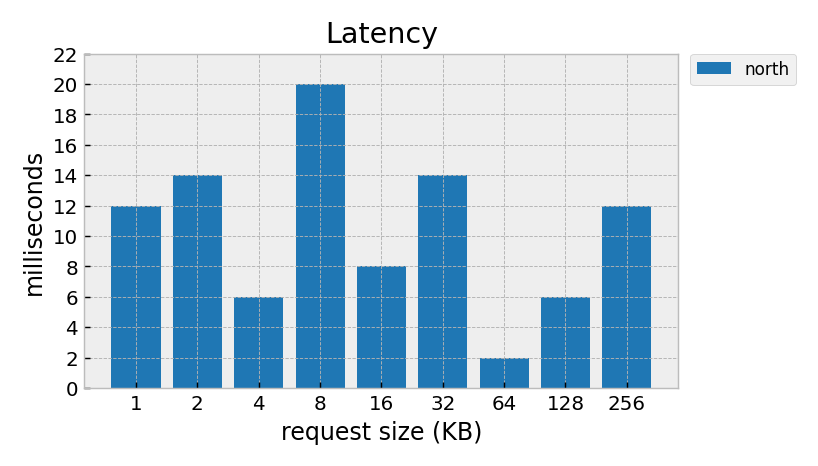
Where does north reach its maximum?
8
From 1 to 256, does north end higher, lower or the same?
the same
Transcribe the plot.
Title: Latency
x-axis: request size (KB), ticks 1 2 4 8 16 32 64 128 256
y-axis: milliseconds, ticks 0 2 4 6 8 10 12 14 16 18 20 22
Legend: north
Values:
north: 12 14 6 20 8 14 2 6 12
